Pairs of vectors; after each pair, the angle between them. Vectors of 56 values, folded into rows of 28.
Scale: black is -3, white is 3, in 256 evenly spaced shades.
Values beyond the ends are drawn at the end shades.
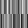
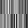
orthogonal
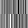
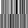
partly opposed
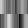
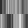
nearly opposite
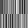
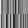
orthogonal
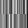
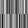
orthogonal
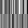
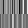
nearly opposite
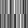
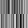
nearly opposite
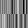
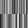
partly aligned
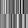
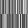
partly opposed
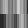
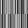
orthogonal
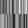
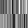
nearly parallel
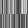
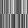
nearly parallel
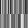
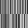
partly aligned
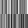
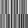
nearly parallel
